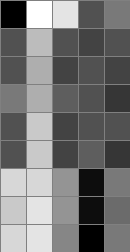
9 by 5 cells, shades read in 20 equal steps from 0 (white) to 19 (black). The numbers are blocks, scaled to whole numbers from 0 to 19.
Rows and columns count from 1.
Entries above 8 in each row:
3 4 4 4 4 4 2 2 3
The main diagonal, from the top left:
19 5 14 13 13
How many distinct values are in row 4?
5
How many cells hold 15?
2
